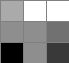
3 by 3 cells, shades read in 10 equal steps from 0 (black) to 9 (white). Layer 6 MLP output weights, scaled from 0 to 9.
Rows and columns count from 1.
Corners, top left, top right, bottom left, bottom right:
6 9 0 2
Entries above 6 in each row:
2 0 0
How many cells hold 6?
1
